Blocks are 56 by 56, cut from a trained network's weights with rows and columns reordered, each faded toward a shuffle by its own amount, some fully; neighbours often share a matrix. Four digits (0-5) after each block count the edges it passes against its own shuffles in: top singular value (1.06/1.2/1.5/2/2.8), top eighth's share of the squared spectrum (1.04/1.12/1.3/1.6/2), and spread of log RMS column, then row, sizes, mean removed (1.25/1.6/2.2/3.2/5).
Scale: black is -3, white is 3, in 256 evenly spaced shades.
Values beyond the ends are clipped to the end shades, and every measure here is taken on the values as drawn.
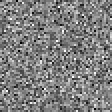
0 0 0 0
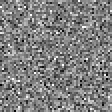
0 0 0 0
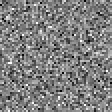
0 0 0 0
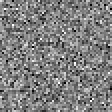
0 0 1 0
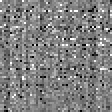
3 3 0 3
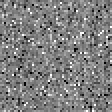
1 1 0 0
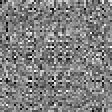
4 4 3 2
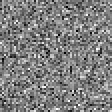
0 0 0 0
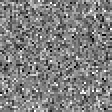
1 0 0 0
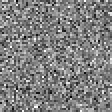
0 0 0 0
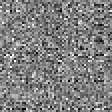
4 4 0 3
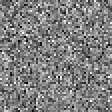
2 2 0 1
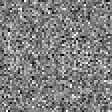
2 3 2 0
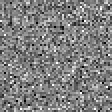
2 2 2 0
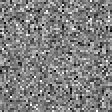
2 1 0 0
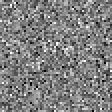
1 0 0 0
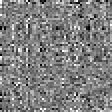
3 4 2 3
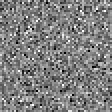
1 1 0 0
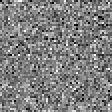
2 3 1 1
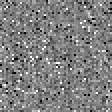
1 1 0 0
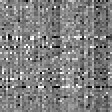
4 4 0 3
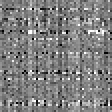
4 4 0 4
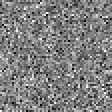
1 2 0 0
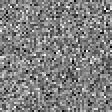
1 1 0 0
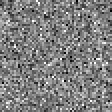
1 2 0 0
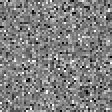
2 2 0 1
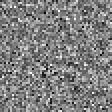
2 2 0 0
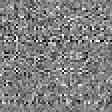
3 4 1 3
